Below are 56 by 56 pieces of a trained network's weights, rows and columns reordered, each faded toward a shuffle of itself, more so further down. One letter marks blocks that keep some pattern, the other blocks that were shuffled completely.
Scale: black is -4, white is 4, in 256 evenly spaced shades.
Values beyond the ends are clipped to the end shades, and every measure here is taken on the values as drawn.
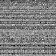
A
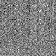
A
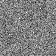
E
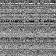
A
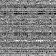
A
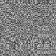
A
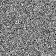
E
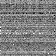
A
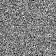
E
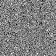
E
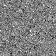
E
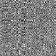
A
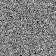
E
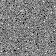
E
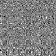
A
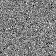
E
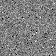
E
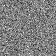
E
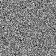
E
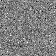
E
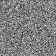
E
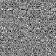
A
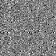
A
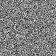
E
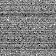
A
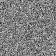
E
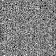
A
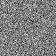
E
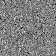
E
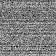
A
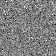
E
